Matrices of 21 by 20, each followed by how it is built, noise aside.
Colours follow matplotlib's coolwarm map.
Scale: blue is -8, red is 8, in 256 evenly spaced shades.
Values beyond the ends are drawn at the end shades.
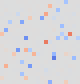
sparse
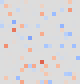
sparse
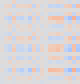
low rank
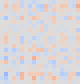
low rank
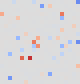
sparse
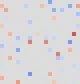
sparse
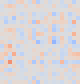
low rank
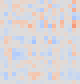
low rank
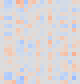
low rank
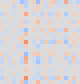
low rank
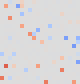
sparse
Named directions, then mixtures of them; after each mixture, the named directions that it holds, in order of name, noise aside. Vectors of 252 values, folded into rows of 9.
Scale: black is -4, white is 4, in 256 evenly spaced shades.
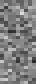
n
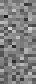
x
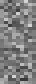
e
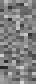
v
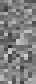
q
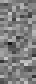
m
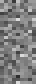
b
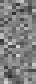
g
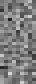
v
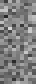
b, x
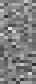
e, x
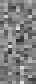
q, v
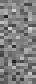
x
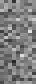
b, x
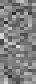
e, g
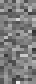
b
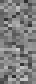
e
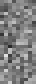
q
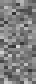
g, m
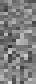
q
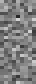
b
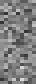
e, q, x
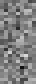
e, q, v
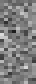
g, n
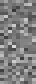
n, x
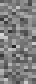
g, n, x
